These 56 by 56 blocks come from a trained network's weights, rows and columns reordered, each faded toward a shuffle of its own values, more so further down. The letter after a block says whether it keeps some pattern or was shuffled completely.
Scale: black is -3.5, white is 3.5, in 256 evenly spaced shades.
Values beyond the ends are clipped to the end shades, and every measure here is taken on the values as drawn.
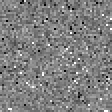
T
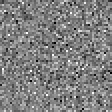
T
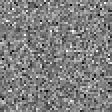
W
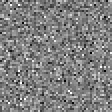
T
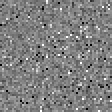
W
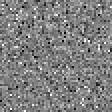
W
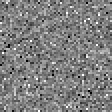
T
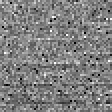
W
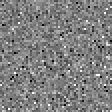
T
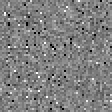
W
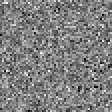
W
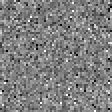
W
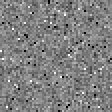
T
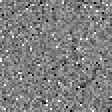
T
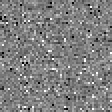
W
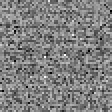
W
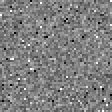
T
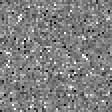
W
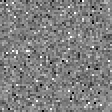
T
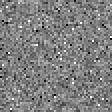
T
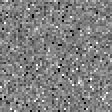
T
